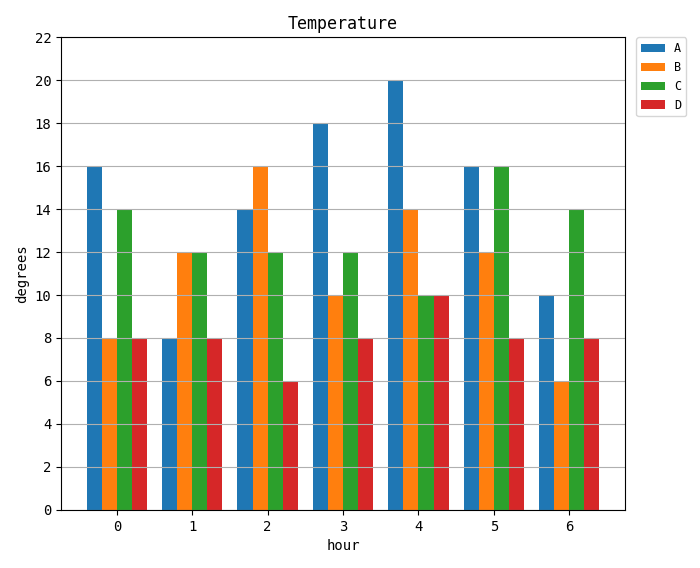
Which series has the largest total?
A
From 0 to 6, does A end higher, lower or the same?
lower
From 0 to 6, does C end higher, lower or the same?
the same
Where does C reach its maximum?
5
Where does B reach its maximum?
2
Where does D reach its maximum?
4
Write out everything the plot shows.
Title: Temperature
x-axis: hour, ticks 0 1 2 3 4 5 6
y-axis: degrees, ticks 0 2 4 6 8 10 12 14 16 18 20 22
Legend: A, B, C, D
Values:
A: 16 8 14 18 20 16 10
B: 8 12 16 10 14 12 6
C: 14 12 12 12 10 16 14
D: 8 8 6 8 10 8 8
